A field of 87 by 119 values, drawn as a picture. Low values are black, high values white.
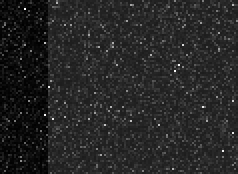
Neither half mirrors the other. No regular stripes run through it. The right part is higher, past a seam about 20% of the way across.
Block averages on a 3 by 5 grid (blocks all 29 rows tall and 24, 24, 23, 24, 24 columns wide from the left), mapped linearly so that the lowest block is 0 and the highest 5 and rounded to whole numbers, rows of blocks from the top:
05555 | 05555 | 05555
